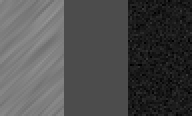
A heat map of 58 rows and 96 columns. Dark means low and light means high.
It is made of 1 by 3 panels. Panel 1,1: middling, slanting up to the right, faint in contrast. Panel 1,2: low, flat. Panel 1,3: very low, fine-grained, faint in contrast.
